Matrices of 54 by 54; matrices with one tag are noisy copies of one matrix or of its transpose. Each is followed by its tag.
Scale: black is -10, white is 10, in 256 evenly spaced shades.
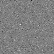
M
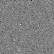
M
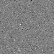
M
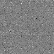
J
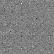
J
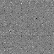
J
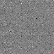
J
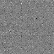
J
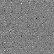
J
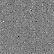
J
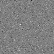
M
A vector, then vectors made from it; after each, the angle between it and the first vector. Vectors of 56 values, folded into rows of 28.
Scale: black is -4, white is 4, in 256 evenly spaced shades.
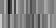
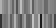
partly opposed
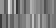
nearly opposite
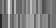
nearly opposite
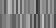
partly opposed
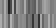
nearly parallel
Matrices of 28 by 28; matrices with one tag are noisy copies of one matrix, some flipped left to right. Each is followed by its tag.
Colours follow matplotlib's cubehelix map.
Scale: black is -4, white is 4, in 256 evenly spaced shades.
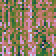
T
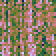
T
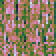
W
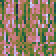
W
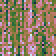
T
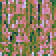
W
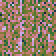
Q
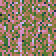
Q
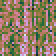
T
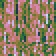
W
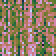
T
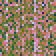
Q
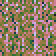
Q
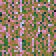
Q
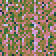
Q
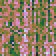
T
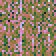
Q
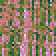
T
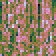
W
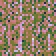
Q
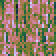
W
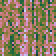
T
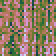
T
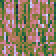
W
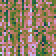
T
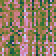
T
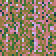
Q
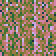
Q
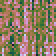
T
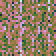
Q
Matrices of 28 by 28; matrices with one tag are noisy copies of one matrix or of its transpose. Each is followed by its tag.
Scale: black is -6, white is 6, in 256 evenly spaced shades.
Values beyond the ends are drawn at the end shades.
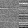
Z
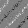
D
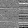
Z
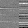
Z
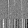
Z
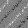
D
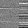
Z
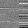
Z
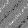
D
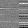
Z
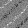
D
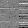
Z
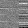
Z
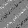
D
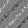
D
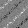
D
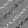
D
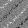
D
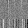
Z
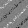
D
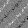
D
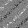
D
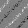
D
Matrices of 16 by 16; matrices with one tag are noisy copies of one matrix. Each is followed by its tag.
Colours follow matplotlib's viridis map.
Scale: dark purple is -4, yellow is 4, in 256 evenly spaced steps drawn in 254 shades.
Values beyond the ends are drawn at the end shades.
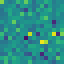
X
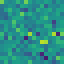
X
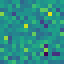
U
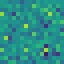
U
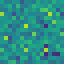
U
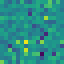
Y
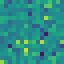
Y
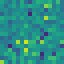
Y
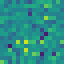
Y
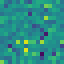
Y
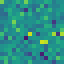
X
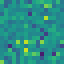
Y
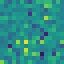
Y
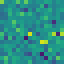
X
